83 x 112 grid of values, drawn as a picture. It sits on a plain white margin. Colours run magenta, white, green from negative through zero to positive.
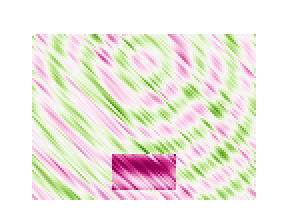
Overall the values sit about 50% of the way up the scale. An odd patch, lower than its surroundings, sits in the bottom middle. The bottom middle is the ninth with the lowest average. Rings spread out from the top middle.
